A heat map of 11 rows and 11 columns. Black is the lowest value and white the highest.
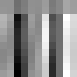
Seam: horizontal, 20% of the way down, the top part calmer. Grain: streaks running down. Ninth with the lowest average: bottom left.
